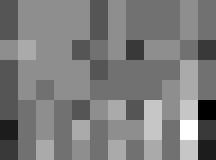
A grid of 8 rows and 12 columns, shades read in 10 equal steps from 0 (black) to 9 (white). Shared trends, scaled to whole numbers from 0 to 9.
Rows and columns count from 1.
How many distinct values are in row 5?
4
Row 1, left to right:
3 5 5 5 5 3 5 4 4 4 5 4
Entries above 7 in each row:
0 0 0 0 0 0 1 0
